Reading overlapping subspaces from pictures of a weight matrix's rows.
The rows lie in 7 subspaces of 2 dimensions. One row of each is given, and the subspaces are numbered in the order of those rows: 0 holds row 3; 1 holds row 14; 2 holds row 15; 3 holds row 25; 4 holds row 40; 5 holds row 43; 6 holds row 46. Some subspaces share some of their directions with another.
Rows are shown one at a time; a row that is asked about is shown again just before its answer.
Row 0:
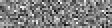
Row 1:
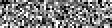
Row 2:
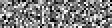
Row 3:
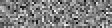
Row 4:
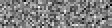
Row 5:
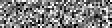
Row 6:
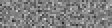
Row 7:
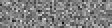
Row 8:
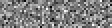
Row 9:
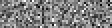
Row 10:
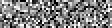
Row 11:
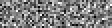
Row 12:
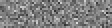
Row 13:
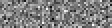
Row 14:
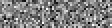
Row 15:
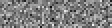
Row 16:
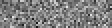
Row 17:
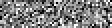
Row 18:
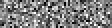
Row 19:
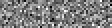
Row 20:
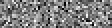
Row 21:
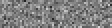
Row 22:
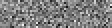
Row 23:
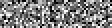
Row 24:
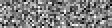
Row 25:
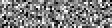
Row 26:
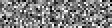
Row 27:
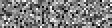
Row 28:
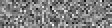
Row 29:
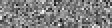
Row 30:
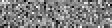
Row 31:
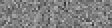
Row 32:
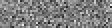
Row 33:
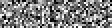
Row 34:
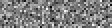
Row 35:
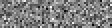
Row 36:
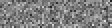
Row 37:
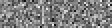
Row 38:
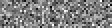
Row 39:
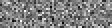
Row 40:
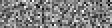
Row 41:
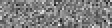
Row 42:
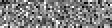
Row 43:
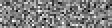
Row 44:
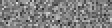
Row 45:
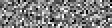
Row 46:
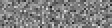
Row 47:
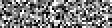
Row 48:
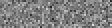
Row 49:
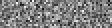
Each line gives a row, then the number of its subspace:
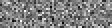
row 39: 5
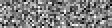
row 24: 5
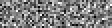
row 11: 5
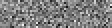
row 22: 1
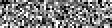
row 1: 3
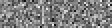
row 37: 4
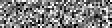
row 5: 2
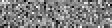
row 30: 3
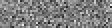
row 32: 1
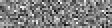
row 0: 0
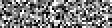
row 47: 4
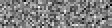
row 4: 5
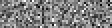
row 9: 4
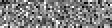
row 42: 3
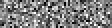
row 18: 6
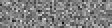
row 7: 5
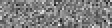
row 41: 2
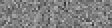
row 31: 6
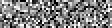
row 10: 1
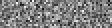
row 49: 4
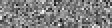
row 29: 2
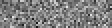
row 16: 1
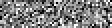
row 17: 2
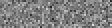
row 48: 2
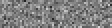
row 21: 3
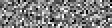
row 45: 1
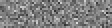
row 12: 0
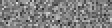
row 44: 4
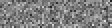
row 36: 2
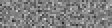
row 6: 5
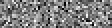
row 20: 6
